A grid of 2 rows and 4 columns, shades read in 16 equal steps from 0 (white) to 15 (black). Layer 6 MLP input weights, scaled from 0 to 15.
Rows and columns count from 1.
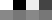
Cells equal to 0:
1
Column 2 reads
15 8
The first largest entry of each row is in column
2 2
